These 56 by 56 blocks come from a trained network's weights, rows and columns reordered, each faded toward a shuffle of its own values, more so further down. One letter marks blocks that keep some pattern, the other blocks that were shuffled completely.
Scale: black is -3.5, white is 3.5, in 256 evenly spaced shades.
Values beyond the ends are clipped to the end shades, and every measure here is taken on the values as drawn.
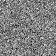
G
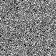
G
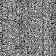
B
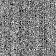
B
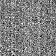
B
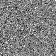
G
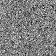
G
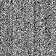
B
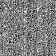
B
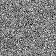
G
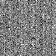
B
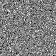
G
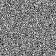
B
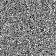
G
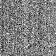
B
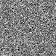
G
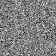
G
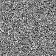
G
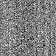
B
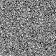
G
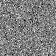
G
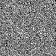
B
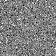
G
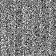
B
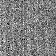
B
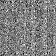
B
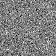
G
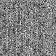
B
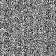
B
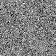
G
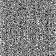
B
